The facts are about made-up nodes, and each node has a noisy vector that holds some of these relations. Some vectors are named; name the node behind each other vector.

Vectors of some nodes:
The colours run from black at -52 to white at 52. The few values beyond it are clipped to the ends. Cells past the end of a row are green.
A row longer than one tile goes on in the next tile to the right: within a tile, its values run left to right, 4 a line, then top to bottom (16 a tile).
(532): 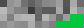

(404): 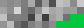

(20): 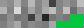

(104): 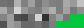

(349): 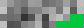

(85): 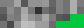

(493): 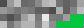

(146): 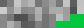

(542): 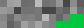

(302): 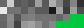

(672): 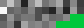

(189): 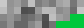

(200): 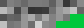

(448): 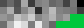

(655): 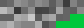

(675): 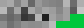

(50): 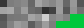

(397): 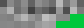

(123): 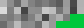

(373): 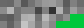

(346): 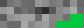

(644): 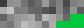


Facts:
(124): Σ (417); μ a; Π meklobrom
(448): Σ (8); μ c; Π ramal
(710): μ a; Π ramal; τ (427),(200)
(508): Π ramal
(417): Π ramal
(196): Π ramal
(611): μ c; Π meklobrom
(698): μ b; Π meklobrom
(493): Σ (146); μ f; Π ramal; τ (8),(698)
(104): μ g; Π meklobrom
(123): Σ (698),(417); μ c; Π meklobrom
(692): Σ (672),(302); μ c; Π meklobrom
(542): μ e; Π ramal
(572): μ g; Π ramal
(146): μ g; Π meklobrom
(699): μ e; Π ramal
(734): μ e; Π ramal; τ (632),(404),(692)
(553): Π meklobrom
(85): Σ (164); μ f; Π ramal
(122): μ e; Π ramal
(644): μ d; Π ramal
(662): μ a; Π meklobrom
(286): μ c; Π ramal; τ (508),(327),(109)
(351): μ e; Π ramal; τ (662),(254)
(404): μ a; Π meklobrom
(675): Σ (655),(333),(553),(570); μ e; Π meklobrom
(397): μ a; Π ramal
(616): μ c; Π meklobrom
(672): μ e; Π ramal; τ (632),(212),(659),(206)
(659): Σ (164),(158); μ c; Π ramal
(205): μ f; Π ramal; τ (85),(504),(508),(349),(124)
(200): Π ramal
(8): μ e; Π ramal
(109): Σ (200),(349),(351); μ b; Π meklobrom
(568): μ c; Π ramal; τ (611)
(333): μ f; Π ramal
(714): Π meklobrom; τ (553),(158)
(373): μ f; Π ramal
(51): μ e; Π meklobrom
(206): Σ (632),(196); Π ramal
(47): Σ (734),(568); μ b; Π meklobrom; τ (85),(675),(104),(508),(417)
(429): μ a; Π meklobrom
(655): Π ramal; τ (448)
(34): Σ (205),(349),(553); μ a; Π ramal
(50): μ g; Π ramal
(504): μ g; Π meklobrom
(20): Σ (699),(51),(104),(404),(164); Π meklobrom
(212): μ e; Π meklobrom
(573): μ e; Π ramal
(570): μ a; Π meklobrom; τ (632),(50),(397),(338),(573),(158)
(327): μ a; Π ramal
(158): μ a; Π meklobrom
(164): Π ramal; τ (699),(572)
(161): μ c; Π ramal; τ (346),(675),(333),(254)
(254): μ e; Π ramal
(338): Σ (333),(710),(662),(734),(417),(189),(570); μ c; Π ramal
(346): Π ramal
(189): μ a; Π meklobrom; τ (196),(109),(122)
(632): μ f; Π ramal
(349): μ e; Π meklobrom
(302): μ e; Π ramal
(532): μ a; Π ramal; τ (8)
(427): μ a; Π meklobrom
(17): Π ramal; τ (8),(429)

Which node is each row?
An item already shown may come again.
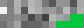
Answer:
(714)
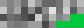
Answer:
(109)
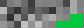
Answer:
(351)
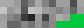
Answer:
(212)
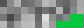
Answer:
(493)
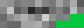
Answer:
(327)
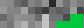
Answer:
(659)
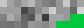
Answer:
(124)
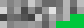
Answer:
(109)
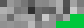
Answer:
(532)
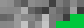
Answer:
(659)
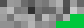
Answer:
(532)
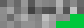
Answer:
(397)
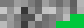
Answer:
(698)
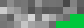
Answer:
(286)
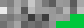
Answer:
(714)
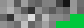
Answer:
(568)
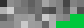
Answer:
(644)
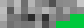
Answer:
(51)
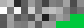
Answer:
(692)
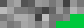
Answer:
(17)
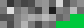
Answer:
(632)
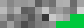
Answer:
(570)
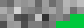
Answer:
(104)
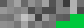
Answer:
(164)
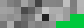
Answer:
(662)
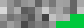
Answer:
(570)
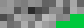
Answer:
(34)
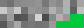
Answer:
(504)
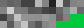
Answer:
(206)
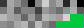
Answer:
(8)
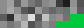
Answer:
(568)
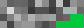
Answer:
(196)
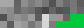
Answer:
(338)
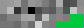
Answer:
(710)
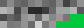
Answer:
(200)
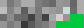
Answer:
(553)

